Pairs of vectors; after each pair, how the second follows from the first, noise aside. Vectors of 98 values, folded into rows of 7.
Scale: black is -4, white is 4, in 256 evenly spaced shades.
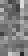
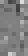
partly zeroed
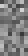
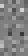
partly zeroed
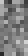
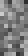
reversed
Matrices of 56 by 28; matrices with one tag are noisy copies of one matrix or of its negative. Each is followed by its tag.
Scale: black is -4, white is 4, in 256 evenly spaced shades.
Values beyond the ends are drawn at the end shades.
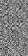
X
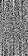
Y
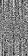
Y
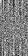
Y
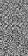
X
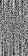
Y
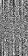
Y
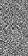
X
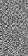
X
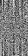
Y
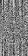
Y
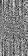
Y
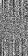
Y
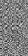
X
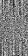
Y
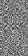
X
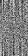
Y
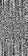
Y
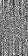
Y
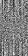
Y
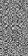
X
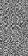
X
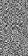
X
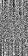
Y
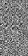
X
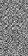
X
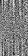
Y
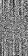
Y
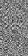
X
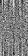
Y
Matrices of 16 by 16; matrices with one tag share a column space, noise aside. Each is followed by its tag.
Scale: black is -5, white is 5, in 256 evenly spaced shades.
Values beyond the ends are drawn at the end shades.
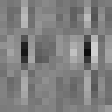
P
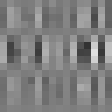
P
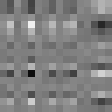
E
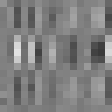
P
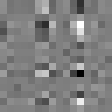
E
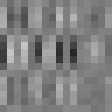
P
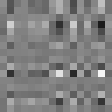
E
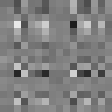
E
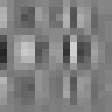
P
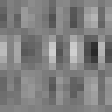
P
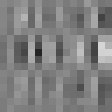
P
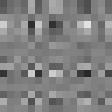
E
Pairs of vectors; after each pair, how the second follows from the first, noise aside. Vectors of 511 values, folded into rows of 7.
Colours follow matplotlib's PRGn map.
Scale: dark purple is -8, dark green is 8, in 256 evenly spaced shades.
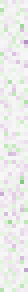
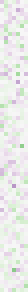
shuffled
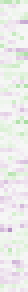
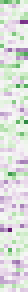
scaled up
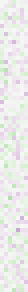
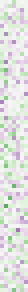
scaled up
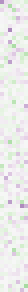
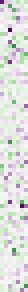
scaled up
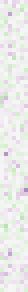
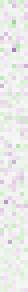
shuffled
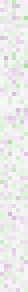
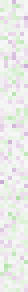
negated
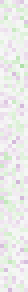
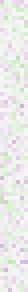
copied
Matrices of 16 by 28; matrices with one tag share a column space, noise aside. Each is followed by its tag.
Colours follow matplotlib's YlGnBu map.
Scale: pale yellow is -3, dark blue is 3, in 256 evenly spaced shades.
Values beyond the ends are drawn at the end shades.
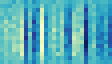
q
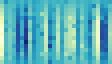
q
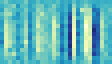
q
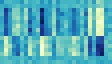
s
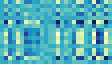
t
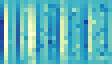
q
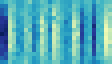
q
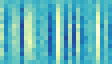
q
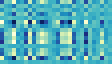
t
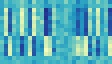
s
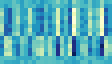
s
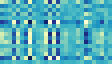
t
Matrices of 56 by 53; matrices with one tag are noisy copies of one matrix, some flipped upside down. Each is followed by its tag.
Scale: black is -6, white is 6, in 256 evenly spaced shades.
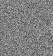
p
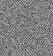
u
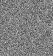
p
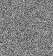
u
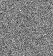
u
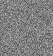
p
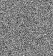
u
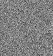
p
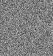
p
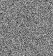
u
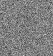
u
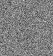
u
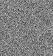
p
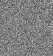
p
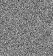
p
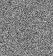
u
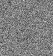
u
